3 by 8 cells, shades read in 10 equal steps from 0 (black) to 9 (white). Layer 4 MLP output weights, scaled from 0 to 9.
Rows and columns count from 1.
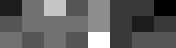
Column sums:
8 11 15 10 19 6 6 5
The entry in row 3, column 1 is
4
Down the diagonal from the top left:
1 4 4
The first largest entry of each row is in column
3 5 5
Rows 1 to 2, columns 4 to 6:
3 5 2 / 4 5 2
